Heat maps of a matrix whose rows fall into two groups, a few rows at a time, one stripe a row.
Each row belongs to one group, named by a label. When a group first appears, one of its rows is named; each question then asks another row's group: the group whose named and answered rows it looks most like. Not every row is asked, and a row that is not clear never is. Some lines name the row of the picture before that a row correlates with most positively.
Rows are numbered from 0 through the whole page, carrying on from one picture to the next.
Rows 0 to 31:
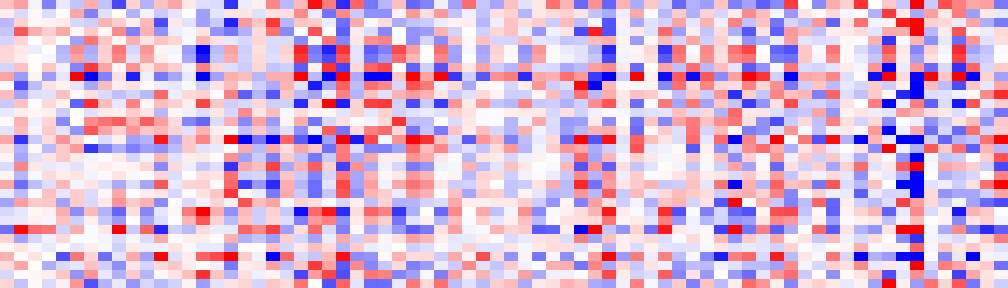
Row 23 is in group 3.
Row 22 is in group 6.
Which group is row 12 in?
6
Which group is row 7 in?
3
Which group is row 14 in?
3
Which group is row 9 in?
6
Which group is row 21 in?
6
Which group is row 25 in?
6
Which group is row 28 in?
6
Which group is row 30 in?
3
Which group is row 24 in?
3
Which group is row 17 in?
6
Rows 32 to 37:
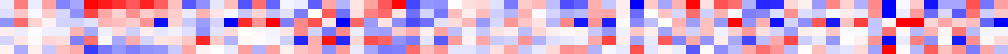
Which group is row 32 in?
3
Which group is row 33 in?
3
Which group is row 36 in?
3
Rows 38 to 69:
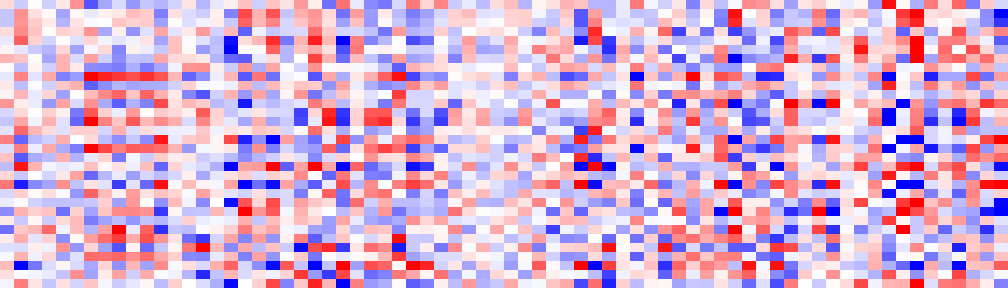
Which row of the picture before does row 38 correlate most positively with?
37
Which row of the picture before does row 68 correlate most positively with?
35
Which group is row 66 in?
3
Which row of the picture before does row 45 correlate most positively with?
37
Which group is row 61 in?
6
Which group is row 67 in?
6
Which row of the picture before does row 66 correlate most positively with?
32
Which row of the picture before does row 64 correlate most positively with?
32
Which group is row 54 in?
3
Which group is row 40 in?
6
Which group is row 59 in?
3
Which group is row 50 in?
3
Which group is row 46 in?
3
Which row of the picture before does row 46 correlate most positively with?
32
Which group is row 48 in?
3
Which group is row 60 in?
6
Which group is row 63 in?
6
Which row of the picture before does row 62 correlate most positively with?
37
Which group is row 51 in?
3
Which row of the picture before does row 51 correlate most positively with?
33
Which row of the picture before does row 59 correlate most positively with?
33
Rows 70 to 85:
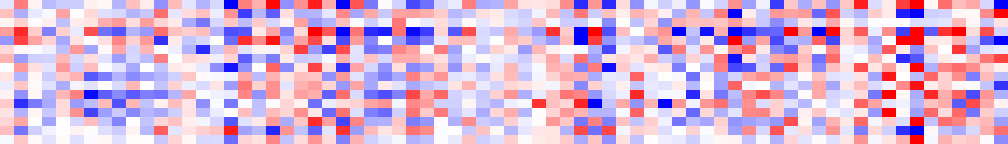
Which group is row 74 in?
6
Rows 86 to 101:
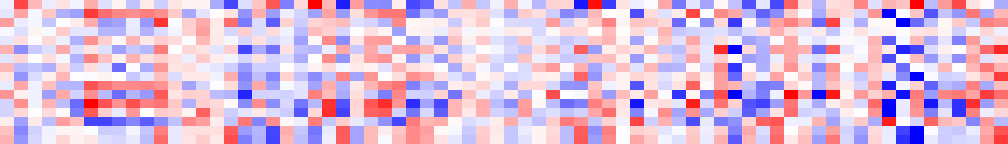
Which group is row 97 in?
3
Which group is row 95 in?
3
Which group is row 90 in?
3
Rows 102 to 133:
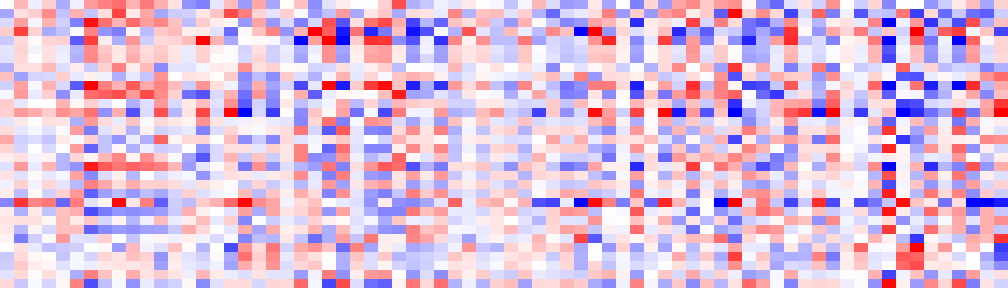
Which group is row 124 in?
6
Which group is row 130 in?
6
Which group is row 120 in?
3
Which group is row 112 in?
3
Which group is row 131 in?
6
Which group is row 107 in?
3
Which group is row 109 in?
6
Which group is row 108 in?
3
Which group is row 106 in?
3
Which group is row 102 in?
3
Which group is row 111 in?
3
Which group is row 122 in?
3
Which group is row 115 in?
3
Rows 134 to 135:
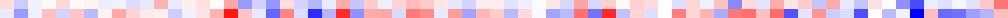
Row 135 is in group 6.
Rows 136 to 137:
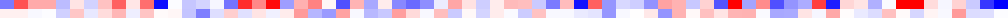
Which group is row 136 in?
6
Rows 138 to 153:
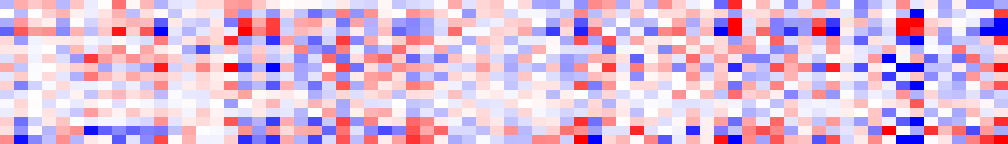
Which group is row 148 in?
6
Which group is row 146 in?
3
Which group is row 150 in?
3
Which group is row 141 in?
6
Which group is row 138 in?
6
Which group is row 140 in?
6
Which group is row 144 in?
3
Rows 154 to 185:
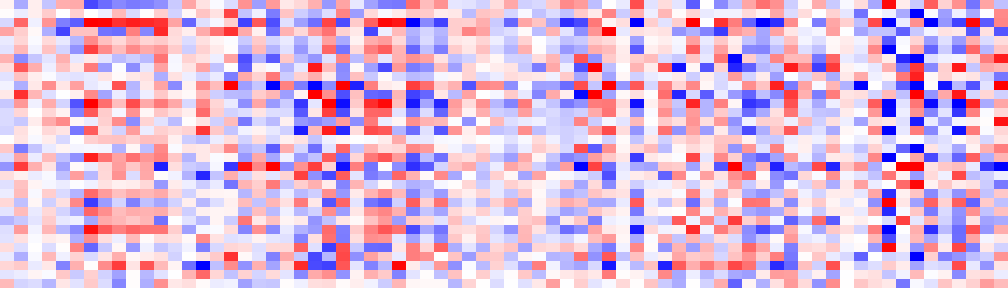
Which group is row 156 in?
3
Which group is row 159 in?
3
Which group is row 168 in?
3
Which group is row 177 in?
3
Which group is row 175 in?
3
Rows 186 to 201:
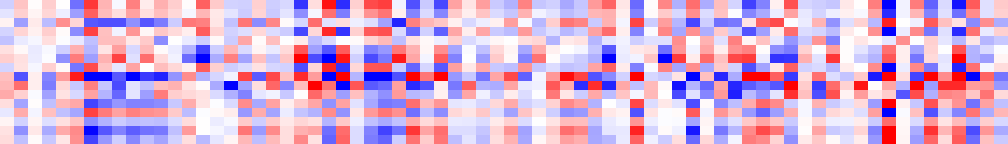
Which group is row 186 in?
3
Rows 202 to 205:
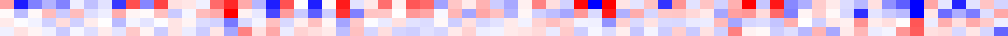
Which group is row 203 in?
6
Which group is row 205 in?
6
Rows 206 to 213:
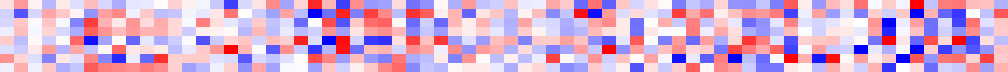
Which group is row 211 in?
6
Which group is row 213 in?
3
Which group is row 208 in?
3
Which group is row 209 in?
3
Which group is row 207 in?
6
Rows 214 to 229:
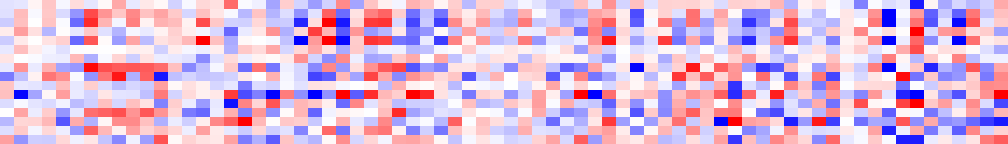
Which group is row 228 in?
3
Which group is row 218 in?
3
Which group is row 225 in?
6
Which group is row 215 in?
3
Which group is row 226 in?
3
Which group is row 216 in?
3
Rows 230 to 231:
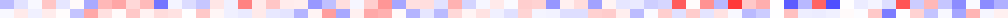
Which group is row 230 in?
6
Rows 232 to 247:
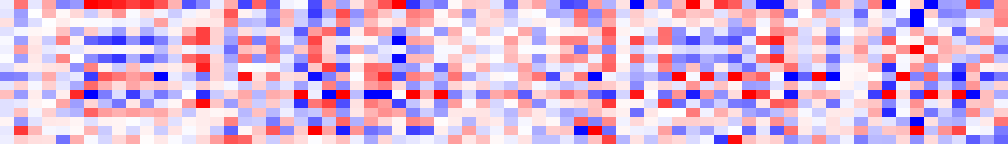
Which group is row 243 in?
3
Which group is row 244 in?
3
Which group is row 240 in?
6
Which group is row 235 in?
3
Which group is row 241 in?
3
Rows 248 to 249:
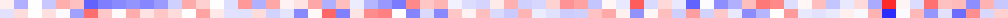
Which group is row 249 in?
3
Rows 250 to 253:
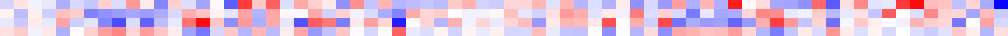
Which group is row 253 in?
3
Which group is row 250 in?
6
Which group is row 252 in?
3
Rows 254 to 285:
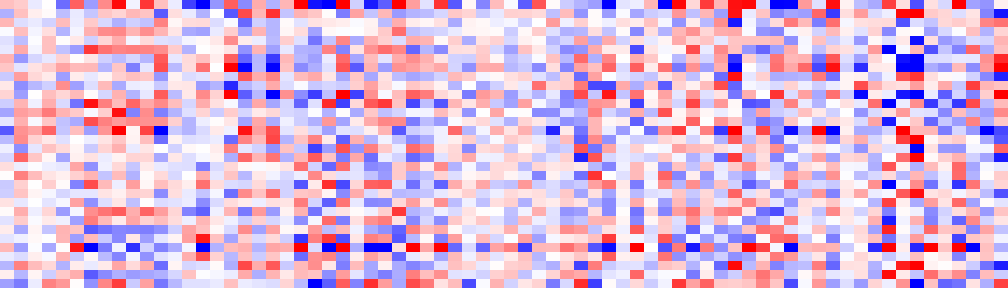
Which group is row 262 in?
6
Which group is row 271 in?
6
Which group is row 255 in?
6
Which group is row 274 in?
3
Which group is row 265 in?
3
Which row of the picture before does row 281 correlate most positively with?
251
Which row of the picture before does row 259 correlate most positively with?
253
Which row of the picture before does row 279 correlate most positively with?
251
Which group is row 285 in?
6
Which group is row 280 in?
3
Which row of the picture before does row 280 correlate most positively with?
252
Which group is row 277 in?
3
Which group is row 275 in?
6
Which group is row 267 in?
3
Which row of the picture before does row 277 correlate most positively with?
253
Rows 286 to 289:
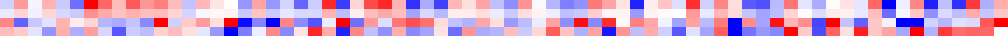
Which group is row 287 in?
3
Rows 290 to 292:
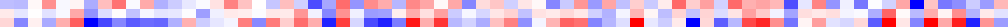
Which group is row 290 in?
6
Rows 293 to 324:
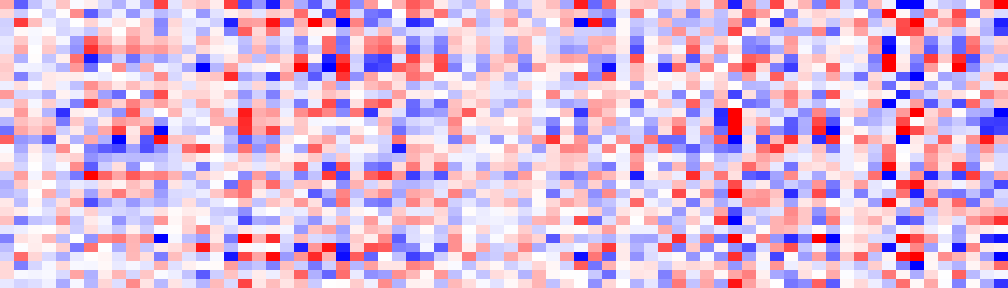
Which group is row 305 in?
6
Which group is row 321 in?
6
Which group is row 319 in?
6
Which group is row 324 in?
6
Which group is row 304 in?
3
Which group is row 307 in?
6
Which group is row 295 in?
6
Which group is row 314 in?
6
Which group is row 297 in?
3
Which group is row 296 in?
6
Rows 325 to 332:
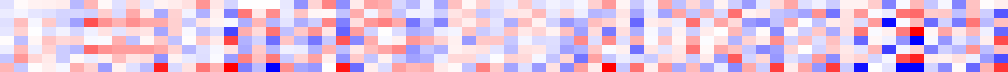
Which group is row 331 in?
6
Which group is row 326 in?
6
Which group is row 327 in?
3
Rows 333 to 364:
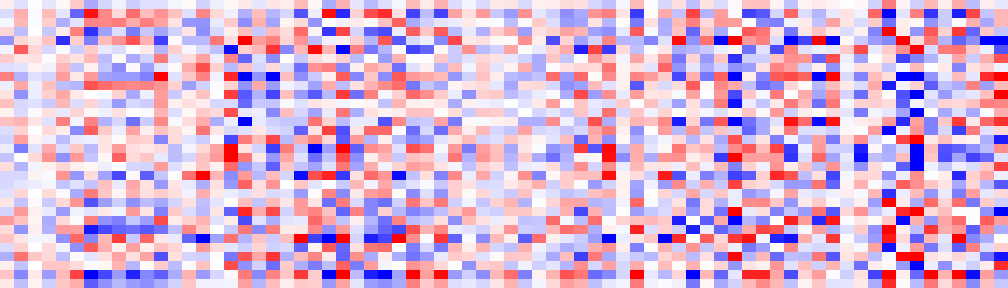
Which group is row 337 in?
6
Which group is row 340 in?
3
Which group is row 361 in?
6
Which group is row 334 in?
3
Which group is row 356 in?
6
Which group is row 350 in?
6
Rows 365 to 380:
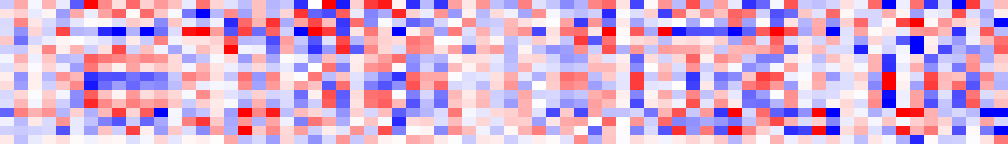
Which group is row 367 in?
6
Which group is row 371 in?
3
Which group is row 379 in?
6
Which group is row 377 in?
6
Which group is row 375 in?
3
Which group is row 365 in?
3
